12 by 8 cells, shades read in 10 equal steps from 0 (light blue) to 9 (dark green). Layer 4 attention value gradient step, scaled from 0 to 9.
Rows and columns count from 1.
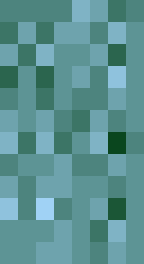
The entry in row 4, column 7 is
1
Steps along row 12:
same down same up up down up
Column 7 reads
6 2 7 1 3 5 9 3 5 8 2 3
